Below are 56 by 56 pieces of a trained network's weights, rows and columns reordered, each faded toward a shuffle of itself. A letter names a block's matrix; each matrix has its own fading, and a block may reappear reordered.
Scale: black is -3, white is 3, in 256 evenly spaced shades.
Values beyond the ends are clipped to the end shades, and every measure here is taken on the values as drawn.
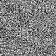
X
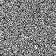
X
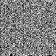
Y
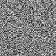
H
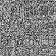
H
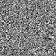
X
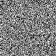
X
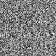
Y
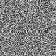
H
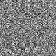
H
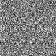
H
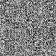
Y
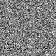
X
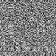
H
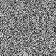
H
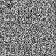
Y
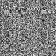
Y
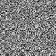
H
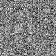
Y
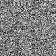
X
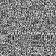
H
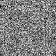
Y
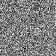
X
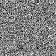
X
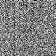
Y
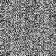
Y
